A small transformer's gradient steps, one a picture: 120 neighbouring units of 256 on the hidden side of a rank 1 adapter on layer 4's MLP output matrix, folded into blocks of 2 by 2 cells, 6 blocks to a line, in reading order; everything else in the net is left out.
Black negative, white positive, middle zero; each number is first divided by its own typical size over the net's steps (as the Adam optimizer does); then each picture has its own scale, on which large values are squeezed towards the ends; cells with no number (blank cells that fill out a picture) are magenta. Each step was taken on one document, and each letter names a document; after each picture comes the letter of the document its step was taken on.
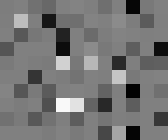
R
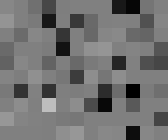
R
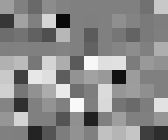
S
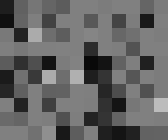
S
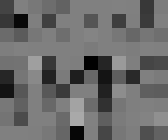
S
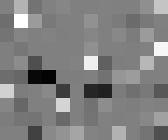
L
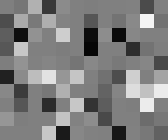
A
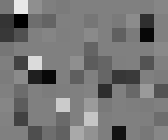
L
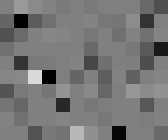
L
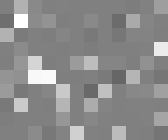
L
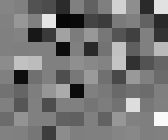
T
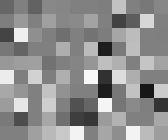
S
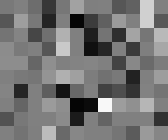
R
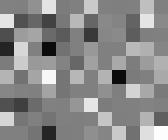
A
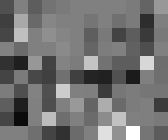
S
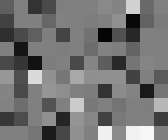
S
